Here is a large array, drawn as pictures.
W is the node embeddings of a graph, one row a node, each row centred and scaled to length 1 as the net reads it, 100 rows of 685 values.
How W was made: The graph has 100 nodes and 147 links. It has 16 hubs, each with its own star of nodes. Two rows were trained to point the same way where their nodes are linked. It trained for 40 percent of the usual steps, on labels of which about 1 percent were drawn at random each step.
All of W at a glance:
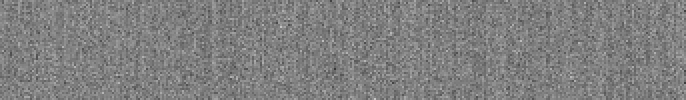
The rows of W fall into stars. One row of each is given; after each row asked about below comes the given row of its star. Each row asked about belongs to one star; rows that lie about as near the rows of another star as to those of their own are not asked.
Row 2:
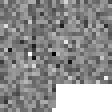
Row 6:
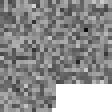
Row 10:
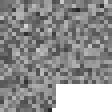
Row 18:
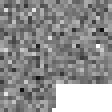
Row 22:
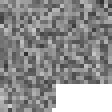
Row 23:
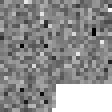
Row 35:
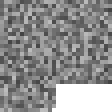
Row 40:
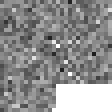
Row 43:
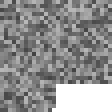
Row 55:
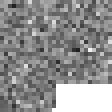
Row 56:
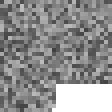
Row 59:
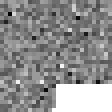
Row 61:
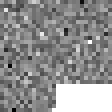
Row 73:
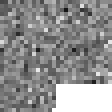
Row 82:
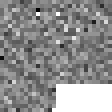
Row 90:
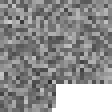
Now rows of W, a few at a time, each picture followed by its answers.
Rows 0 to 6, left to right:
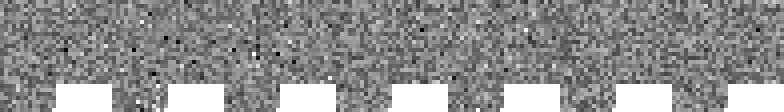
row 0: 40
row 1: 90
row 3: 40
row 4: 43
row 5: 10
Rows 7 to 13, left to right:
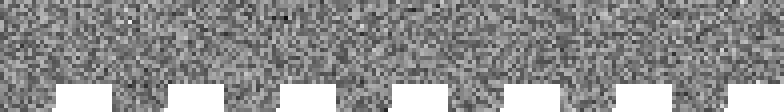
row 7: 23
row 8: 55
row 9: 2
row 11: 82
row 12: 22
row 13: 43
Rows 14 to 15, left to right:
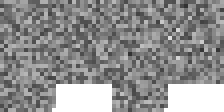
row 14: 59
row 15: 18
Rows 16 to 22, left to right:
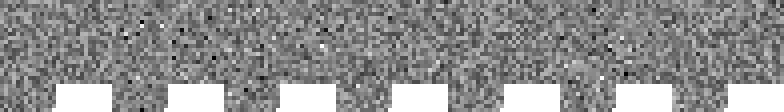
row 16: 61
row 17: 43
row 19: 35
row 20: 40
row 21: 2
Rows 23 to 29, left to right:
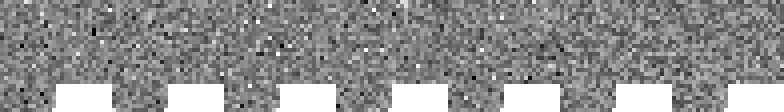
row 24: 6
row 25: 40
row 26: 82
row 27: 56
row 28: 82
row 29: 59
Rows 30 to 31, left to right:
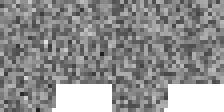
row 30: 61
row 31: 73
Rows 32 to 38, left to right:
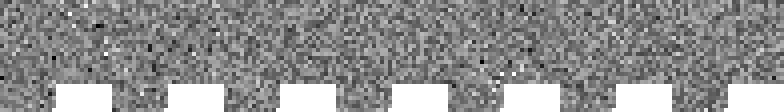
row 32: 35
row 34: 43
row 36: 59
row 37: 55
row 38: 90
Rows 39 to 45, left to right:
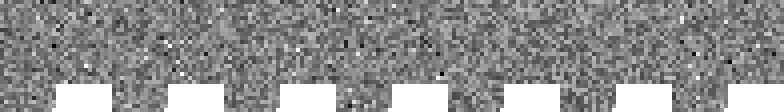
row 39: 73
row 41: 35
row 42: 55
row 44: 90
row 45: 55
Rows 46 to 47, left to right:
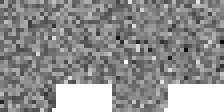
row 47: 73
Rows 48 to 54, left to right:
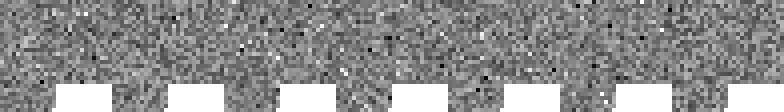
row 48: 59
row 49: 2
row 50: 35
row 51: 56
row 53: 23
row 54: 18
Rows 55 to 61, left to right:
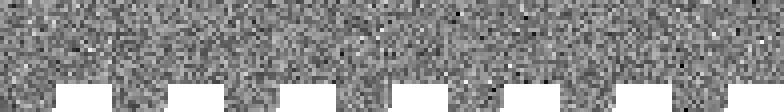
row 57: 82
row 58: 55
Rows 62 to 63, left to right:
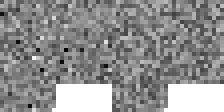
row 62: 56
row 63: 55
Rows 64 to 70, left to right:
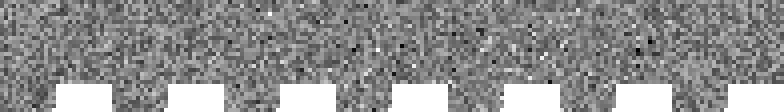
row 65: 73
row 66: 22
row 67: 61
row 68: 56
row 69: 61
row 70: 2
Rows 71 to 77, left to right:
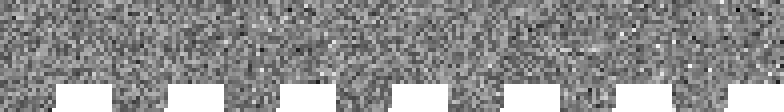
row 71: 18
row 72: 56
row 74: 43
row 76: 18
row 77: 73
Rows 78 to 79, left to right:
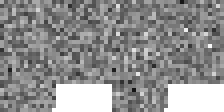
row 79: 18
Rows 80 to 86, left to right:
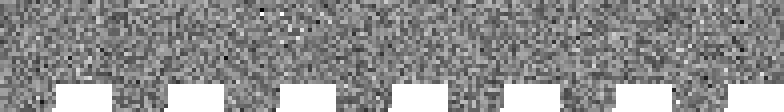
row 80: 10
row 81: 6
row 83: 90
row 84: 55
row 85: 43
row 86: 2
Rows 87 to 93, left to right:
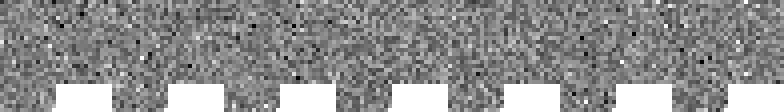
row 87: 73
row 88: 61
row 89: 43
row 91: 35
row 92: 23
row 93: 90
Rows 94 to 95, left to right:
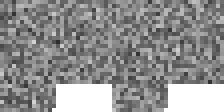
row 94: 90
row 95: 35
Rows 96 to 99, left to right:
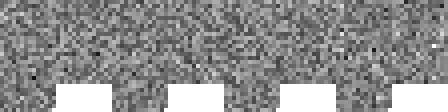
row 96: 61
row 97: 18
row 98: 6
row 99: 18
